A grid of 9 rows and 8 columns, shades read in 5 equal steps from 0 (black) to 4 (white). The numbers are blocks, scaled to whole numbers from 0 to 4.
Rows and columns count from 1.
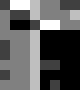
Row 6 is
1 2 2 3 0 0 0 0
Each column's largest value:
2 4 4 3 4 4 2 3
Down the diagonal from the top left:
1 1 0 3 0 0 0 0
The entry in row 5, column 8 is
0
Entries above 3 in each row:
2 0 2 0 0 0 0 0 0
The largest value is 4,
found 4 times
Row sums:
18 16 15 9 8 8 11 8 10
